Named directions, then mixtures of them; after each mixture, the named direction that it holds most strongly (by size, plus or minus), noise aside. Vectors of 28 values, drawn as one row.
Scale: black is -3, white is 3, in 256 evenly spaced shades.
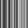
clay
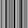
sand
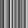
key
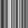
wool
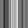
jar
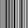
sand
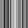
jar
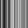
clay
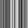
jar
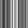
jar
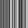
key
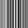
clay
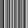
key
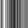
jar
